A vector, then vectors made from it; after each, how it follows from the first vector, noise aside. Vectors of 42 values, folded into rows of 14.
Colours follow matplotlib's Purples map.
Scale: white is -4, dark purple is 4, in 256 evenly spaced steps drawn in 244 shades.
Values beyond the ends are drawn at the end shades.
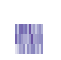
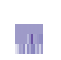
partly zeroed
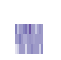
partly zeroed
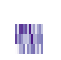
scaled up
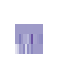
partly zeroed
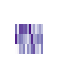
scaled up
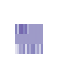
partly zeroed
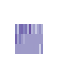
partly zeroed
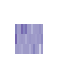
partly zeroed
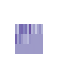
partly zeroed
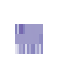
partly zeroed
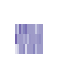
partly zeroed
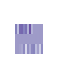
partly zeroed
